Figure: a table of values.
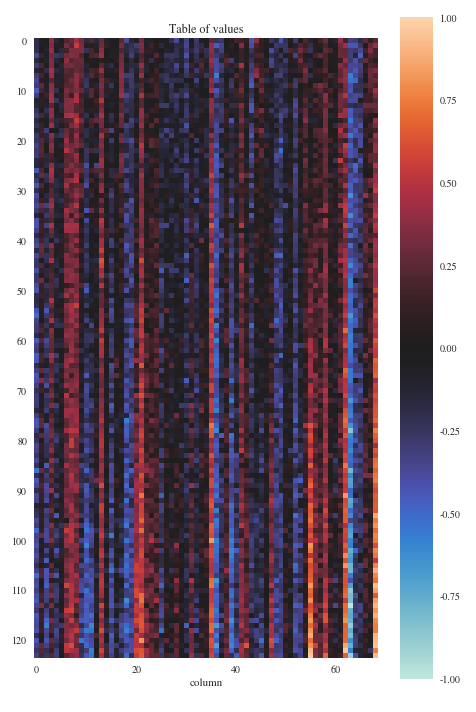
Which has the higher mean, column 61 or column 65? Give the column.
61
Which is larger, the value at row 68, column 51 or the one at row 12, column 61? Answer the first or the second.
the second
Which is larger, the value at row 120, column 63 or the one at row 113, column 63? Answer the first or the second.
the first
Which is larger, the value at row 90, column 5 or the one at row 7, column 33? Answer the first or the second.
the second
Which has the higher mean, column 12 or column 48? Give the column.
12
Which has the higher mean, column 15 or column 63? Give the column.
15
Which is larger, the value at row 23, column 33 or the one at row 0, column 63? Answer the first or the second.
the first
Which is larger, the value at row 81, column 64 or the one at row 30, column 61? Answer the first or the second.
the second
